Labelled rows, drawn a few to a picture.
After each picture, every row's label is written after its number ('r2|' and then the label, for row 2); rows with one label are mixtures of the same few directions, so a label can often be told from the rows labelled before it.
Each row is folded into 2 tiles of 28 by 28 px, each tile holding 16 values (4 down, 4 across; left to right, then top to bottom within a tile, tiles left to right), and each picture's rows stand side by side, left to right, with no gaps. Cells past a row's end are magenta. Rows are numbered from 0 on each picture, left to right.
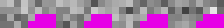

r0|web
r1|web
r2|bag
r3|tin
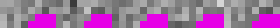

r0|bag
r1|web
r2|bag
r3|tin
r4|bag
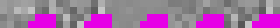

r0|tin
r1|bag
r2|bag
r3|web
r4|bag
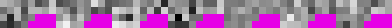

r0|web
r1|web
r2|tin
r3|web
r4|bag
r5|web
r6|web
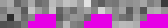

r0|web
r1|tin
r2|tin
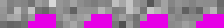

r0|tin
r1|bag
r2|web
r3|tin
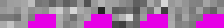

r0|tin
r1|tin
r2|tin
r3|bag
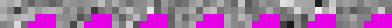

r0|bag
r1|bag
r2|bag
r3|bag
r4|web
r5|web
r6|tin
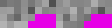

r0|tin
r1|bag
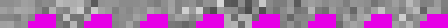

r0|tin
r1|web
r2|bag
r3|tin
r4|web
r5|web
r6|bag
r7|web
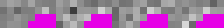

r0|tin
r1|bag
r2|bag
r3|bag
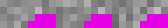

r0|bag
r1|tin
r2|bag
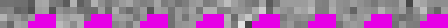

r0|tin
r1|web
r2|bag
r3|bag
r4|bag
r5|tin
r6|bag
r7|web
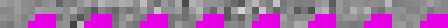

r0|web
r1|bag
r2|tin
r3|web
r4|bag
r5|tin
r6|tin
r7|web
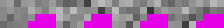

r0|web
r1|tin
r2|bag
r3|bag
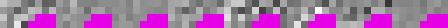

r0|bag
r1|web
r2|web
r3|bag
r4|bag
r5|bag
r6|tin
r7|tin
